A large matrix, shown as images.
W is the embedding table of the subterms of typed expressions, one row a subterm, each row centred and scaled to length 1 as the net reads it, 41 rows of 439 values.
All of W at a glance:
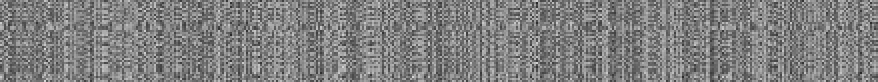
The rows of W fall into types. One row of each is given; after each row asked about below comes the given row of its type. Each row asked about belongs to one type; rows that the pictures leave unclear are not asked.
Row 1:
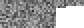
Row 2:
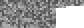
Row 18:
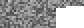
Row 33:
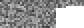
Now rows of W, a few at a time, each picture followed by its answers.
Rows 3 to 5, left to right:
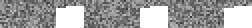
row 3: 1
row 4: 18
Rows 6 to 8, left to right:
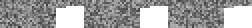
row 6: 18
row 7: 18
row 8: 2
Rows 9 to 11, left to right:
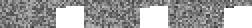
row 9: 18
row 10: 2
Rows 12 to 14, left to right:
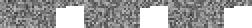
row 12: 1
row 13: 1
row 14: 1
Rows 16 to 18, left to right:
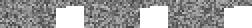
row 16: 18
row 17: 33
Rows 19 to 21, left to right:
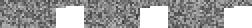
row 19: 2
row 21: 18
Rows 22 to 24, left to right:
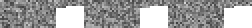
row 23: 2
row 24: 33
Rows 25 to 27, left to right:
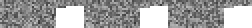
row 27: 2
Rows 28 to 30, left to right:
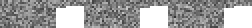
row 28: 18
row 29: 2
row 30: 33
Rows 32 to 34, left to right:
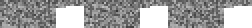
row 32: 2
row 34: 2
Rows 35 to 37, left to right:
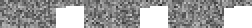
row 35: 2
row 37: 1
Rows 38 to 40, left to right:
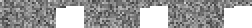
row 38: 18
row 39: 1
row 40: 33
